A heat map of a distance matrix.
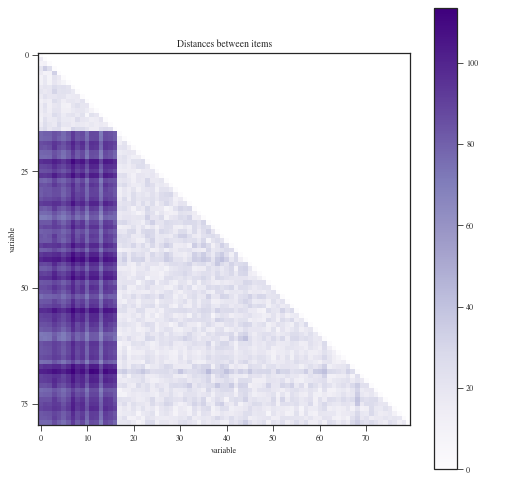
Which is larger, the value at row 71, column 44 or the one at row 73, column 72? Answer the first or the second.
the first
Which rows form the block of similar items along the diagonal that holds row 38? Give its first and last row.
17 to 79
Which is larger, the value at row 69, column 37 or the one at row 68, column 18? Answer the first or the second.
the second
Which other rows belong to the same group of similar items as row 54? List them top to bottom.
17, 18, 19, 20, 21, 22, 23, 24, 25, 26, 27, 28, 29, 30, 31, 32, 33, 34, 35, 36, 37, 38, 39, 40, 41, 42, 43, 44, 45, 46, 47, 48, 49, 50, 51, 52, 53, 55, 56, 57, 58, 59, 60, 61, 62, 63, 64, 65, 66, 67, 68, 69, 70, 71, 72, 73, 74, 75, 76, 77, 78, 79
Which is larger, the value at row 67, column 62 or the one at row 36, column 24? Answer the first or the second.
the second
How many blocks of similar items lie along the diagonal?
2
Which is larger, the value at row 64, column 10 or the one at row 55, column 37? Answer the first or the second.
the first
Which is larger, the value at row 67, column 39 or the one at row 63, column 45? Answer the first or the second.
the first
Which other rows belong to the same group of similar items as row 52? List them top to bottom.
17, 18, 19, 20, 21, 22, 23, 24, 25, 26, 27, 28, 29, 30, 31, 32, 33, 34, 35, 36, 37, 38, 39, 40, 41, 42, 43, 44, 45, 46, 47, 48, 49, 50, 51, 53, 54, 55, 56, 57, 58, 59, 60, 61, 62, 63, 64, 65, 66, 67, 68, 69, 70, 71, 72, 73, 74, 75, 76, 77, 78, 79
